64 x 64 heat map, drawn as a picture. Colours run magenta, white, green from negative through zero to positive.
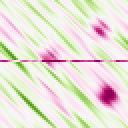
Mirror symmetry: none. Ninth with the lowest average: bottom right. Dips: three. Odd lines: row 31.
